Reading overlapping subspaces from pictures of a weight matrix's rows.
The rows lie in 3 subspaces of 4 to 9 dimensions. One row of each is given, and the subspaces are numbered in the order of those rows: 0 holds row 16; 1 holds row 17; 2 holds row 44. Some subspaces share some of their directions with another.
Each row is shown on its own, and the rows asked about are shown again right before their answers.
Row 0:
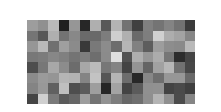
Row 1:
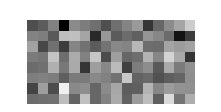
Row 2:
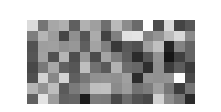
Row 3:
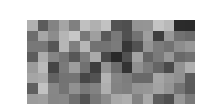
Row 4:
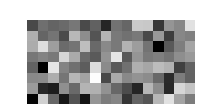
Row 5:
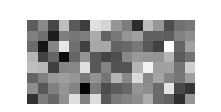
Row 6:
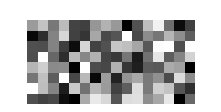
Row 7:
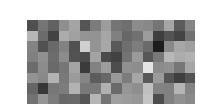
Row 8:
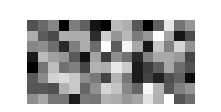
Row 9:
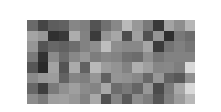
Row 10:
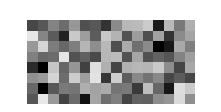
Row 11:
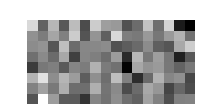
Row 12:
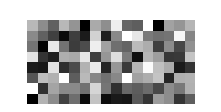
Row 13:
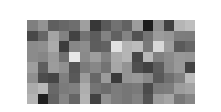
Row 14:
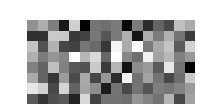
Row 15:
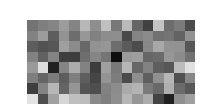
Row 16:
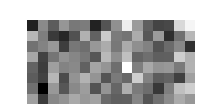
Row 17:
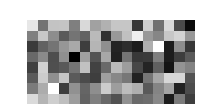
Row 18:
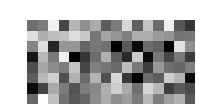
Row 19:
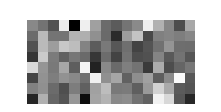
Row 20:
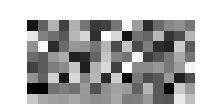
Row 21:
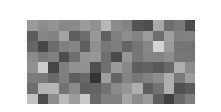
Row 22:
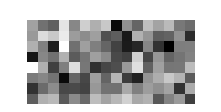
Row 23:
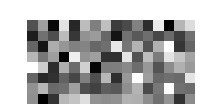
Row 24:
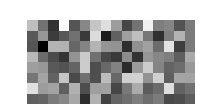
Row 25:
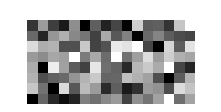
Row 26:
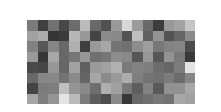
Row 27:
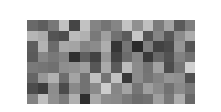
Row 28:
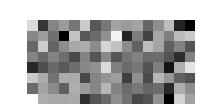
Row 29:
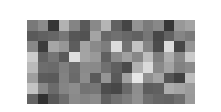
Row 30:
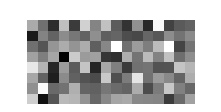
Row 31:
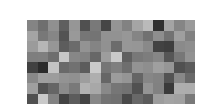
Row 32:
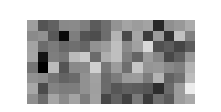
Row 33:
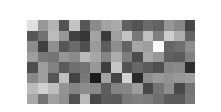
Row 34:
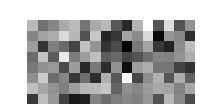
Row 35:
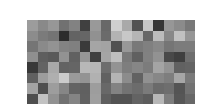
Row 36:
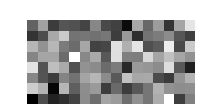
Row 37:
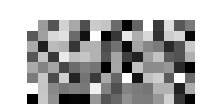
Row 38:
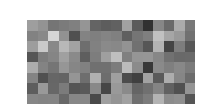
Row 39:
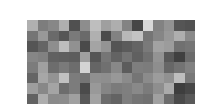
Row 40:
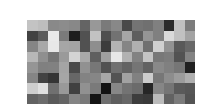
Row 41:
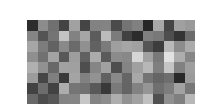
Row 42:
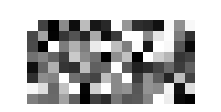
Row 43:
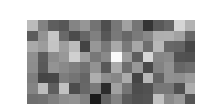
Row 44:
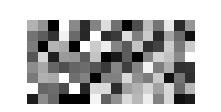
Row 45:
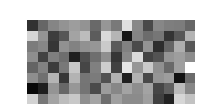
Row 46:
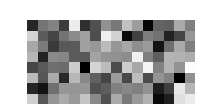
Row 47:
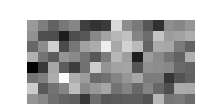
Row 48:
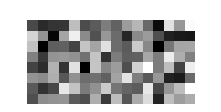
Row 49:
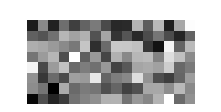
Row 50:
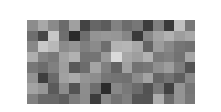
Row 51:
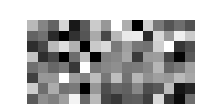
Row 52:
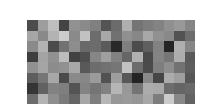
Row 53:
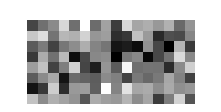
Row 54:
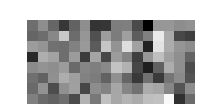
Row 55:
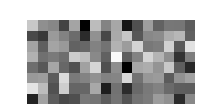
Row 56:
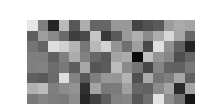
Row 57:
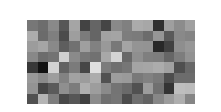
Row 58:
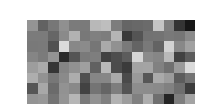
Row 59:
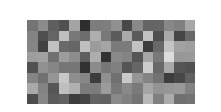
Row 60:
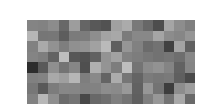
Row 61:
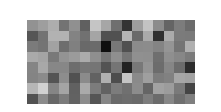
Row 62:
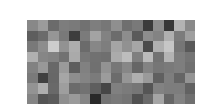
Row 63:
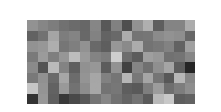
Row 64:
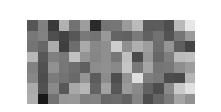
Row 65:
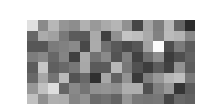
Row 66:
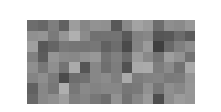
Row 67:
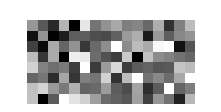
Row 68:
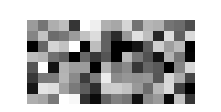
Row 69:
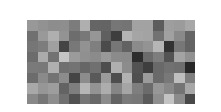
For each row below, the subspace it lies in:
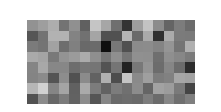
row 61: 2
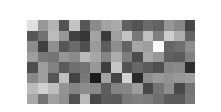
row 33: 1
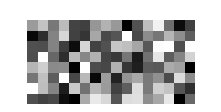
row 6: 2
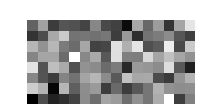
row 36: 1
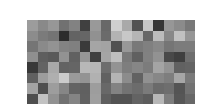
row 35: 0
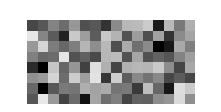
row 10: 1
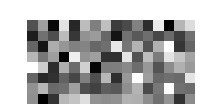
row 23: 0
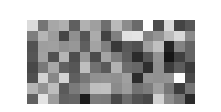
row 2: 1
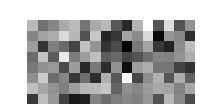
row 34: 0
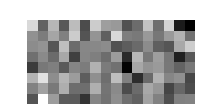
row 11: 0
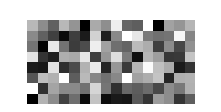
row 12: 0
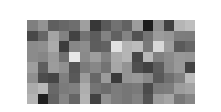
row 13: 0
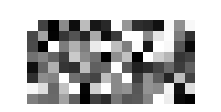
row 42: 2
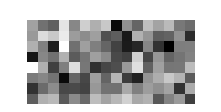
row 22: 2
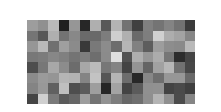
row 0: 0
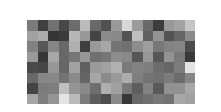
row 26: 2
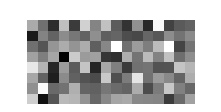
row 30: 0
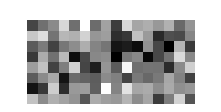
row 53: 0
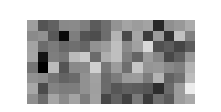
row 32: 2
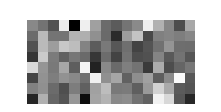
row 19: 1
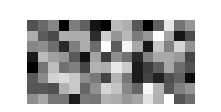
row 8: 2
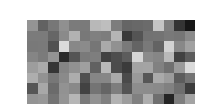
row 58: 0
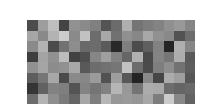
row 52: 0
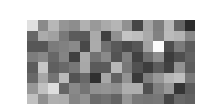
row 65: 1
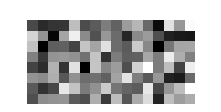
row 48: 2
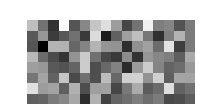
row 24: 0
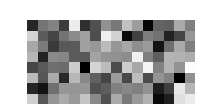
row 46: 1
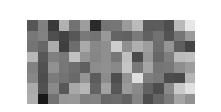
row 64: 0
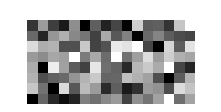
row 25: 1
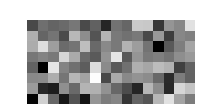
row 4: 1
